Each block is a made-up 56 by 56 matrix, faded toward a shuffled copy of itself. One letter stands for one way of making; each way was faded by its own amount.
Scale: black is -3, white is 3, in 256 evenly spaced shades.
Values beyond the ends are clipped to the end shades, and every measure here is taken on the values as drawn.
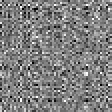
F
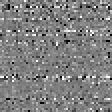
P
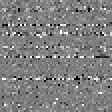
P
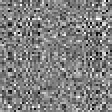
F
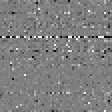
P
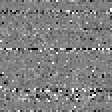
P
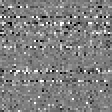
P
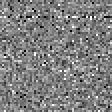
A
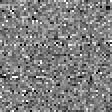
A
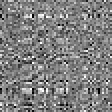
F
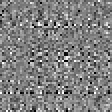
F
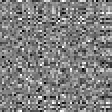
F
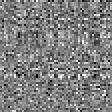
F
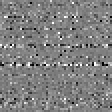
P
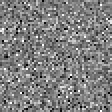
A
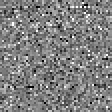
A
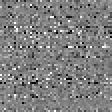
P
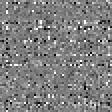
P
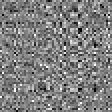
F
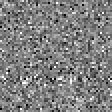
A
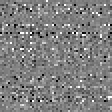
P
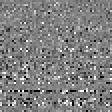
P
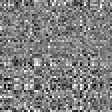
F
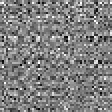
F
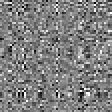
F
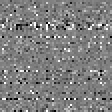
P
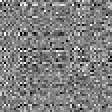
F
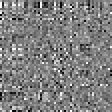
F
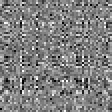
F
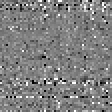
P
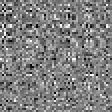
F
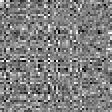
F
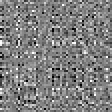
F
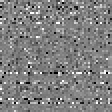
P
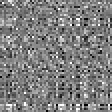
F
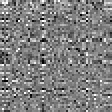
F
